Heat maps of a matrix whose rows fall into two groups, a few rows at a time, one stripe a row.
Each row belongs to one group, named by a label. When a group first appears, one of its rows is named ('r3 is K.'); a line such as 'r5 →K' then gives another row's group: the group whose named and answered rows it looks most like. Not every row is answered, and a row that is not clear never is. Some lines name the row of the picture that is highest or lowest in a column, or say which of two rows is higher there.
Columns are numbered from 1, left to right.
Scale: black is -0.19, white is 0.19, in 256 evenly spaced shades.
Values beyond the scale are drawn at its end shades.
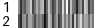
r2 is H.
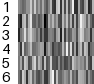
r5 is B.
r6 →H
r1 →B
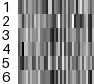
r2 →B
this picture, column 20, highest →5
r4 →B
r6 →B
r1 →H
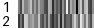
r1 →H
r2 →B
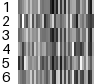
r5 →B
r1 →B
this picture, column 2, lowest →2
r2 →H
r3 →B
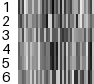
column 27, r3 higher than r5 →No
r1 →B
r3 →B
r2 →H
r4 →B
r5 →B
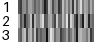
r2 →H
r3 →H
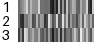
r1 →B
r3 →B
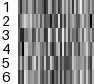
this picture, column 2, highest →5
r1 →H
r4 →B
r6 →B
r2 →B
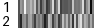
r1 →B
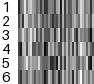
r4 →H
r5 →B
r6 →H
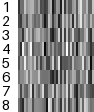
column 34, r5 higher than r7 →No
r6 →B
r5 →B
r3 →B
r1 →B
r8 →H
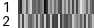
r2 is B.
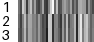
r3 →H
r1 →H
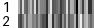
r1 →H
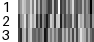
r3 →H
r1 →B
